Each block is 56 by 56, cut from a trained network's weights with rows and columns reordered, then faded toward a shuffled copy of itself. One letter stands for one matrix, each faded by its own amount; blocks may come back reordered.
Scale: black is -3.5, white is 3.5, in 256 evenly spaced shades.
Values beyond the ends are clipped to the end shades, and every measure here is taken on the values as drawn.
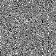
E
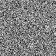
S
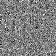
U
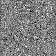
U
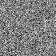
S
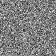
S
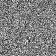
S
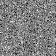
U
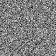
S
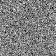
S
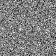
S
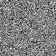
S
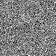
S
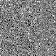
E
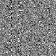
E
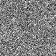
S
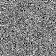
S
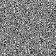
E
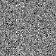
E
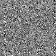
E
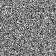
S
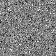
U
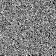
U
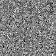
E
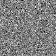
E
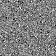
U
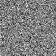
S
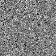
E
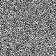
S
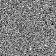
S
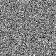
S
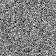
S
